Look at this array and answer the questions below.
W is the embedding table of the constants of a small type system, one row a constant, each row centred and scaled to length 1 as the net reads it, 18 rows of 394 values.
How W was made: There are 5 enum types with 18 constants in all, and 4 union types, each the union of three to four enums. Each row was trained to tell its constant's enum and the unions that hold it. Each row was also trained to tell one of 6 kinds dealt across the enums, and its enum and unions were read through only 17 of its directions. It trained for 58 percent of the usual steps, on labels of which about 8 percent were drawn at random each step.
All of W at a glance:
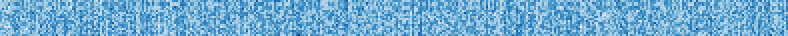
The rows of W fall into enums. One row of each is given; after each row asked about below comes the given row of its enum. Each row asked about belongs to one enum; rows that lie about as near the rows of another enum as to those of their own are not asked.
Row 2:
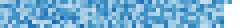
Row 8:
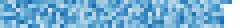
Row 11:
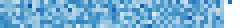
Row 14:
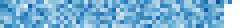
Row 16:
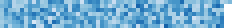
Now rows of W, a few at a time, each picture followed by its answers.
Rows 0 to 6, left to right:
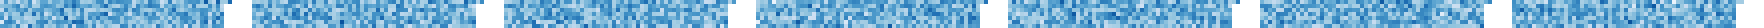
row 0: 11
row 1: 2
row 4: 11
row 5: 16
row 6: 14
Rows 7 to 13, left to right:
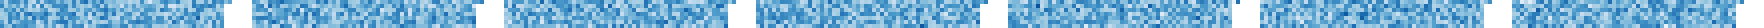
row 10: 8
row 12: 11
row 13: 16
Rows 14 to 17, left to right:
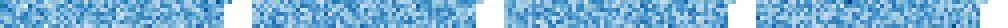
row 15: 16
